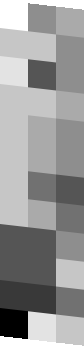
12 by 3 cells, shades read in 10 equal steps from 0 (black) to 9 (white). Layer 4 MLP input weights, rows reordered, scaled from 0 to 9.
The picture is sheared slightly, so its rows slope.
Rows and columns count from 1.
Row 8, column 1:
7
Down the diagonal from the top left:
9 7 5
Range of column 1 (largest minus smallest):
9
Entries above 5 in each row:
2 2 1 3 2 2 1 2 0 1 0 2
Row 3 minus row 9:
5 0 0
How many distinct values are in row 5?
3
